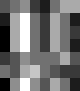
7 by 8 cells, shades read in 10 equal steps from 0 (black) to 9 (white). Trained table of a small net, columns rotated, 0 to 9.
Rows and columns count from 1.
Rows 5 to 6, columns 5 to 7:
4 4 6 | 4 3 2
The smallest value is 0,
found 3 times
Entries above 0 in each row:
8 8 7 7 8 8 7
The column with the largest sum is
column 3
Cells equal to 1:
5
